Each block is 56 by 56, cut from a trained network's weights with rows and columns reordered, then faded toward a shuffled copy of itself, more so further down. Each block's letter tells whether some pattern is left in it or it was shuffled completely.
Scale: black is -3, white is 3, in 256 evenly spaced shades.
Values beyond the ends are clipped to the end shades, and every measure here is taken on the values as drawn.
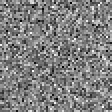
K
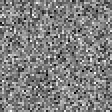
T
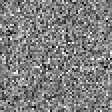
T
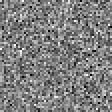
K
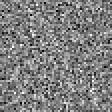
T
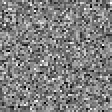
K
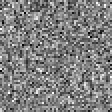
K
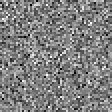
K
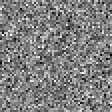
T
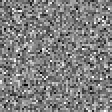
T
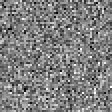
T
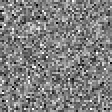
K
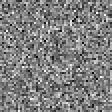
T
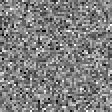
T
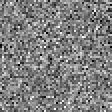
K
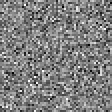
T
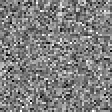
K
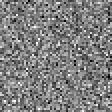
K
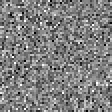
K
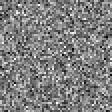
T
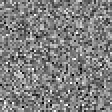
T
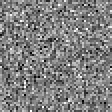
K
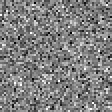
T
